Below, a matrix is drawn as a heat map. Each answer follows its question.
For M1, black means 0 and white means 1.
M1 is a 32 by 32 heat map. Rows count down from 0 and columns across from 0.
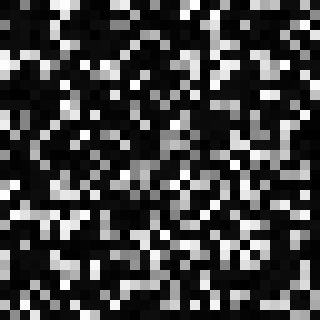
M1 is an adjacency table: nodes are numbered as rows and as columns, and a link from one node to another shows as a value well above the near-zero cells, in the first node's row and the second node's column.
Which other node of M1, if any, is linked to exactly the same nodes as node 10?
node 4
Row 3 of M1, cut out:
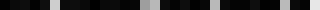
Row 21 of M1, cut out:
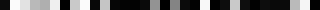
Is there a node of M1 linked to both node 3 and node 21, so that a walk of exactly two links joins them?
yes
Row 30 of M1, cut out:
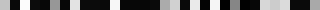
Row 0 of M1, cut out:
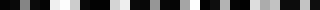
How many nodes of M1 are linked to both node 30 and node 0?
7
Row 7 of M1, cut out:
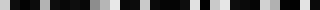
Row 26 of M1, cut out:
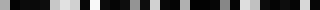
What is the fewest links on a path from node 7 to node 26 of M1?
1
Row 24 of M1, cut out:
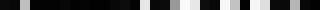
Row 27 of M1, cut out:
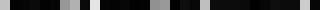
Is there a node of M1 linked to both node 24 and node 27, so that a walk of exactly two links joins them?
no
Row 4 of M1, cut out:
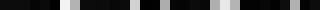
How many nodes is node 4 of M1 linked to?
8
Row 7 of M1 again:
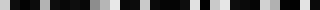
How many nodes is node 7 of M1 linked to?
12
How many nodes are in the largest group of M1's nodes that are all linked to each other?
5
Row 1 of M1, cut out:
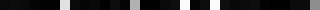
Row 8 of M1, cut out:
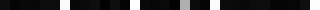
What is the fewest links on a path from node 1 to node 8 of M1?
2
